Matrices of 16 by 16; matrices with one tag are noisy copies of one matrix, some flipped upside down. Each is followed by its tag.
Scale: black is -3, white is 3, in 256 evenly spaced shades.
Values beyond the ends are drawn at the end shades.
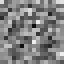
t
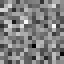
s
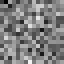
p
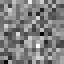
p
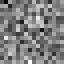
p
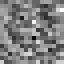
t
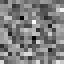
t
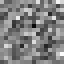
t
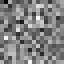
p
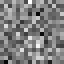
p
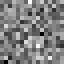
p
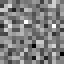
s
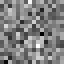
p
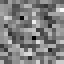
t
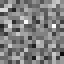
s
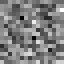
t
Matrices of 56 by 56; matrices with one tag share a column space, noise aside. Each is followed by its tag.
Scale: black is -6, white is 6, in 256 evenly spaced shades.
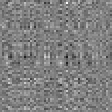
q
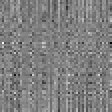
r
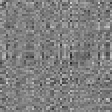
q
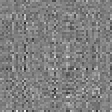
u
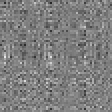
q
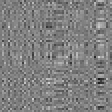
q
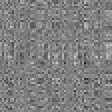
q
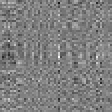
q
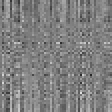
r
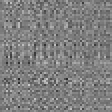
q
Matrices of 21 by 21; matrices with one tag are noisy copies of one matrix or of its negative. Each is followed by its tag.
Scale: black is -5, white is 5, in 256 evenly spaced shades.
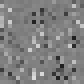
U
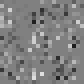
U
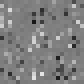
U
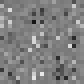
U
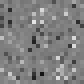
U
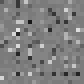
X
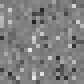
U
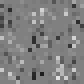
U
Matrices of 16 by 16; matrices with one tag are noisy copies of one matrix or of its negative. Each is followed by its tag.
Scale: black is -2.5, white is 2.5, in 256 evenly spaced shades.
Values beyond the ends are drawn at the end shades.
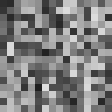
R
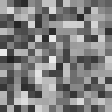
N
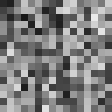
R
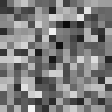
N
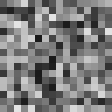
N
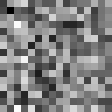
N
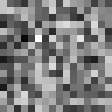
N
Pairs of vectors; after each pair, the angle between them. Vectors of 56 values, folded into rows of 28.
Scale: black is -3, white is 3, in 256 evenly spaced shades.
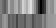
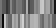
partly opposed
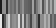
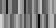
partly aligned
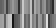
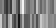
partly aligned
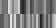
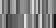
partly opposed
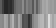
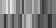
nearly opposite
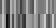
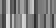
nearly opposite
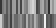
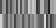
nearly parallel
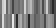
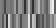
partly opposed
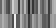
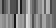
partly opposed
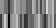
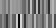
orthogonal
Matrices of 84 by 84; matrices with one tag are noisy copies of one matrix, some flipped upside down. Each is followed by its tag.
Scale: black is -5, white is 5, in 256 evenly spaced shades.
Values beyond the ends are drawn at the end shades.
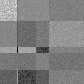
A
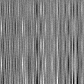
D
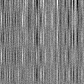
D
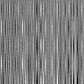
D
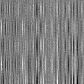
D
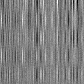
D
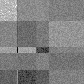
A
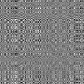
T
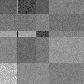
A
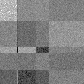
A
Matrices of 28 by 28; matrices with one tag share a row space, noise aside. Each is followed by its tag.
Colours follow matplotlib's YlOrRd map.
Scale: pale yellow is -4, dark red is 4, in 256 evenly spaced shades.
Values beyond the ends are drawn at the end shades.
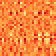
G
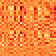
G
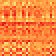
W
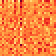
G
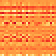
W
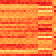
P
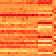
P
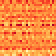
W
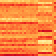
P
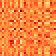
G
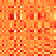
G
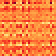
W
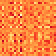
G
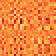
G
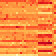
P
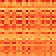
W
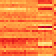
P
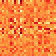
G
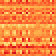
W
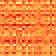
W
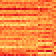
P
